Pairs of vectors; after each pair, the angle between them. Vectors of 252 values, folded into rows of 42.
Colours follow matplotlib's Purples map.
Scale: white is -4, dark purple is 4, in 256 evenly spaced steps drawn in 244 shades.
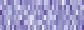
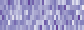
partly aligned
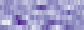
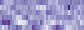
nearly opposite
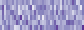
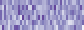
nearly opposite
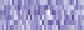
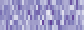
nearly parallel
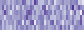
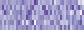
nearly parallel
